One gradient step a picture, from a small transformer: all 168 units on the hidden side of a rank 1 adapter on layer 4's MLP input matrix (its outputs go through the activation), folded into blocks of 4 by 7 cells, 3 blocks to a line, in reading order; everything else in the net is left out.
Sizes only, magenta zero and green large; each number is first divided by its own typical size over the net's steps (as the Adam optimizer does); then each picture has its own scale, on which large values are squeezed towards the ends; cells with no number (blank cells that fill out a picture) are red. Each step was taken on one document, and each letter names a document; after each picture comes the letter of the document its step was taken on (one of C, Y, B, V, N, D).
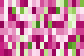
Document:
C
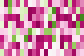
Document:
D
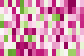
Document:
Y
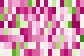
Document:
C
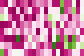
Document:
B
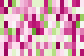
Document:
D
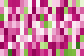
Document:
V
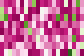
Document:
V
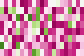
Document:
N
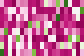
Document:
C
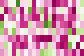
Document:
D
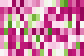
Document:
N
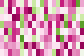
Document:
D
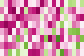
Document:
B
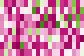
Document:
Y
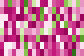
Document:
V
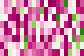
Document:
V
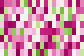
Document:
Y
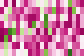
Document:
V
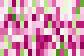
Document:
D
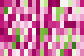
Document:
B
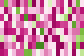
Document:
N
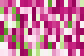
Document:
N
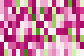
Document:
V
